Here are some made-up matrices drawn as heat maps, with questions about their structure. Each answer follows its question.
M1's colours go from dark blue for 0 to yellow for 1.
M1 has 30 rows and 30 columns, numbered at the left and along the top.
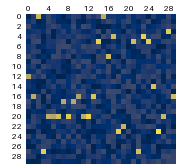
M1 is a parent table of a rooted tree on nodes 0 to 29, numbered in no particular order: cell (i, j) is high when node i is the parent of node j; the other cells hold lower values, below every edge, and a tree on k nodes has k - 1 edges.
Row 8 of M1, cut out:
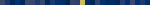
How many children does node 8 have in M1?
1
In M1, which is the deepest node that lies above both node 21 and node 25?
5
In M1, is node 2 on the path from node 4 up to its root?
no
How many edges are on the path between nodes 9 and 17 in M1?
1
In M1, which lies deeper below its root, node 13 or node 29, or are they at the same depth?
the same depth
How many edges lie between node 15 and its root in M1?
3
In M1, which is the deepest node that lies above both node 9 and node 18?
4
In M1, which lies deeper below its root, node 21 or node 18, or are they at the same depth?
node 18
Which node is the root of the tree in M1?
20
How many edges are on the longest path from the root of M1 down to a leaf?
3
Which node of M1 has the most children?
20
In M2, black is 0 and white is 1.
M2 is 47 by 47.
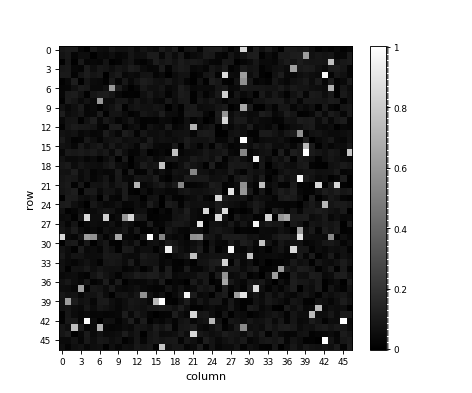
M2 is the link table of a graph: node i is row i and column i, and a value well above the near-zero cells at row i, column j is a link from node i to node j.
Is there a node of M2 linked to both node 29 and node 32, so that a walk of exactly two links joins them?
yes
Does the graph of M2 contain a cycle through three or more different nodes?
no
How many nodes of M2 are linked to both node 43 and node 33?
0
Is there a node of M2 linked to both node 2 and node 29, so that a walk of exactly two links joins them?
yes
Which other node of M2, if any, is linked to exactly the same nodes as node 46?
node 18
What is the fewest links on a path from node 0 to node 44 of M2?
3
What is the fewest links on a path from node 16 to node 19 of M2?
3
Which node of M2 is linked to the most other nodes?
node 29
